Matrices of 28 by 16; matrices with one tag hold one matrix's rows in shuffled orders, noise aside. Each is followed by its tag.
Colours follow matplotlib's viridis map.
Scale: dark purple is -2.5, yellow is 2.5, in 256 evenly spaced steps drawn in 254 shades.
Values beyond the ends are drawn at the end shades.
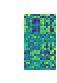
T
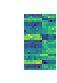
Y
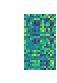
T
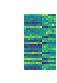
Y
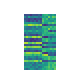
Y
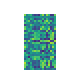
T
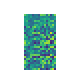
T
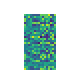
T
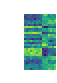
Y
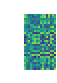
T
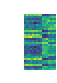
Y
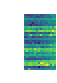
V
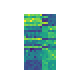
Y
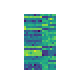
Y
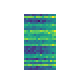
V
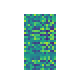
T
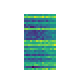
V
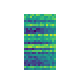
V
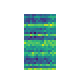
V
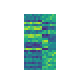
Y
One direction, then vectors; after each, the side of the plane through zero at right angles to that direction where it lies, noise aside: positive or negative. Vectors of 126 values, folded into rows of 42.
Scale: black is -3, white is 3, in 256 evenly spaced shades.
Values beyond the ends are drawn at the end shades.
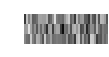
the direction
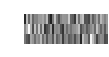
positive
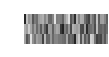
positive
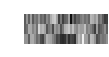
positive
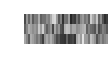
positive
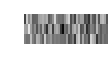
positive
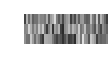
positive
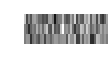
negative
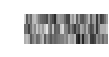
negative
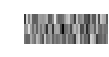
positive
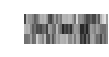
positive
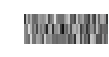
positive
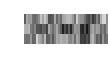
positive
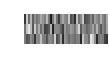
positive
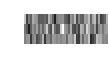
negative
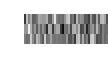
positive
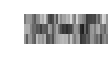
positive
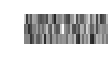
negative
